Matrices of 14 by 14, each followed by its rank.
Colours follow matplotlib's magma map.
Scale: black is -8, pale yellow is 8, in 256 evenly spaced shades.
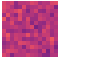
full rank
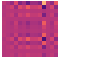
one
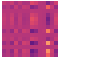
one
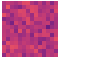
full rank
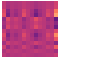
one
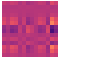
one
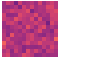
full rank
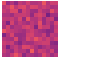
full rank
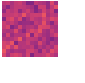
full rank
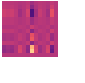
one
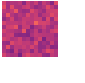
full rank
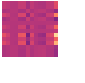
one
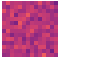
full rank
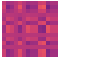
one
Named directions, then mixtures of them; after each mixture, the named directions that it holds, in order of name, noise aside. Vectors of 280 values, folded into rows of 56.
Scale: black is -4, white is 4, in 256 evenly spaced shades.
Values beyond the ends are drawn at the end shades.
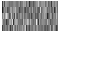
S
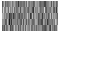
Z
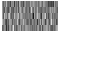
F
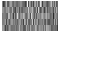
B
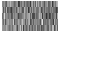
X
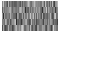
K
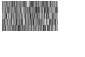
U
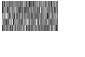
S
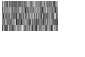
K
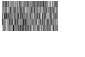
F, K, S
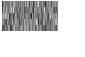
S, Z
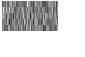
B, U, Z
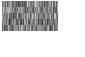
B, K, Z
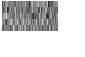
F, S, X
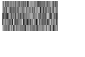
S, U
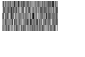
F, S, X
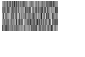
F, K, U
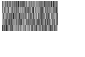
F, K, Z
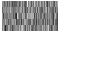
B, K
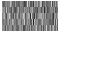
B, U, X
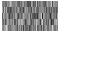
F, K, X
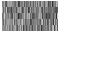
X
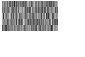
F, K, U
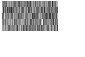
X, Z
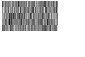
Z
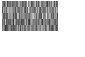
B, K, X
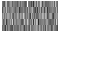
B, S, U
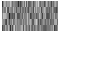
S, X, Z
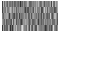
K, S, Z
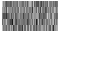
B, S, X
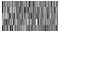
S, Z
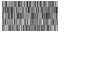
B, X
